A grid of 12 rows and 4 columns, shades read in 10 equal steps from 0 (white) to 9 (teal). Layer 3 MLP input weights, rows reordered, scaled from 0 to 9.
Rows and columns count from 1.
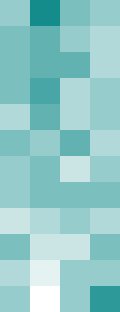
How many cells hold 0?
1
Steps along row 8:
up same same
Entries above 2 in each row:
4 4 4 4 4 4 3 4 3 2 3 3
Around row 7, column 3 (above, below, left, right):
6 5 5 4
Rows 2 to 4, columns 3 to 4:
4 3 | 6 3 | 3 4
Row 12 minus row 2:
-1 -6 0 5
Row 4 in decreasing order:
7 5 4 3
